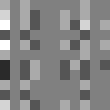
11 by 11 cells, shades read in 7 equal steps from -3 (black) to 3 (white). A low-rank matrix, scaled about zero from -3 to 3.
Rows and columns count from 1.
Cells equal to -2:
2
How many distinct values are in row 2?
4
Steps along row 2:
down up down up same up down up down same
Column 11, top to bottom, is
0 0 1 0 1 0 -1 0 0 0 0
